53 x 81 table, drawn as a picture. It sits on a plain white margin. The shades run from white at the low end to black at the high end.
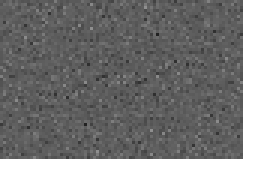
A half turn leaves it unchanged. The texture is fine-grained noise. No overall slope runs across the table. No row or column stands out. The distribution is heavy-tailed on both sides. There is no seam.
